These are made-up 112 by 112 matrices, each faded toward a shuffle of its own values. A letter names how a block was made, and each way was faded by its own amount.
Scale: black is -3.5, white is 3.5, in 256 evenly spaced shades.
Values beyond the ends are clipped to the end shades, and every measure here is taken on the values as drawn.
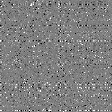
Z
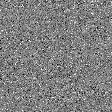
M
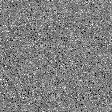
M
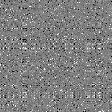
Z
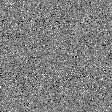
M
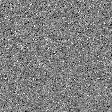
M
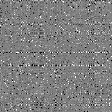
Z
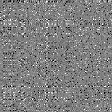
Z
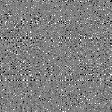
Z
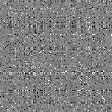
Z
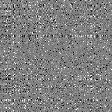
Z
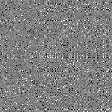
Z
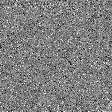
M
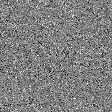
M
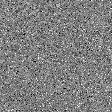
M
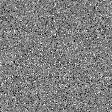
M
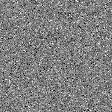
M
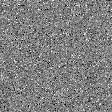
M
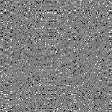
Z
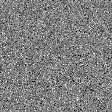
M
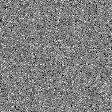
M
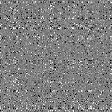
Z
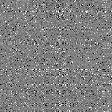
Z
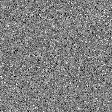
M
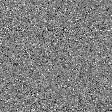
M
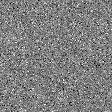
M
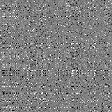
Z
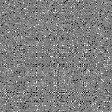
Z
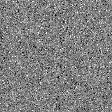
M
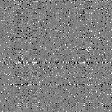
Z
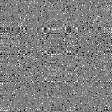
Z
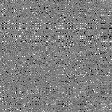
Z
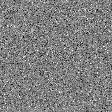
M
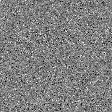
M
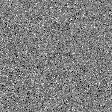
M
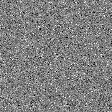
M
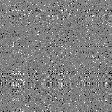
Z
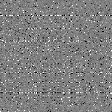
Z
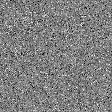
M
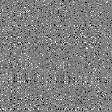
Z
